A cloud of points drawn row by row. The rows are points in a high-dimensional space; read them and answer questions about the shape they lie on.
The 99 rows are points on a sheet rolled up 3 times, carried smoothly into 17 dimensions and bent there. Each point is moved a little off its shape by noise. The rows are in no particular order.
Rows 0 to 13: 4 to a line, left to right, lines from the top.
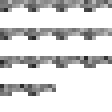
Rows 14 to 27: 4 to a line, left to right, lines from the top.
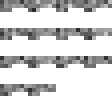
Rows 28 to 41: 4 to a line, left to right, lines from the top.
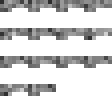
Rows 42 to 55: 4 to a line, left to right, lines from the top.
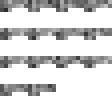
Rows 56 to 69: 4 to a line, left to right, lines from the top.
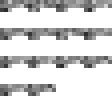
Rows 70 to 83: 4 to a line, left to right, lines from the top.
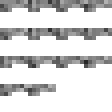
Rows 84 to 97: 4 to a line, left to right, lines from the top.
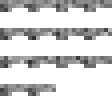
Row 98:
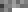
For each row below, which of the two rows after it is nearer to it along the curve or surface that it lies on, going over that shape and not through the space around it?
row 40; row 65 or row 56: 56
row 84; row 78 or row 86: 86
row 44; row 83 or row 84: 83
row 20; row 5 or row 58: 5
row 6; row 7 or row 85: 85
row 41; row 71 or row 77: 71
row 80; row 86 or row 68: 86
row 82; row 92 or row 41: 41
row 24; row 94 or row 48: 94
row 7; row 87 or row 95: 87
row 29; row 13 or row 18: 18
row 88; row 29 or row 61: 61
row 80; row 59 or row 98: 98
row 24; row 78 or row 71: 71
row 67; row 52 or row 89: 89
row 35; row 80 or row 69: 69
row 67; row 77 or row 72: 77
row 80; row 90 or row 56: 90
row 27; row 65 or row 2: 2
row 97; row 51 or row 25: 51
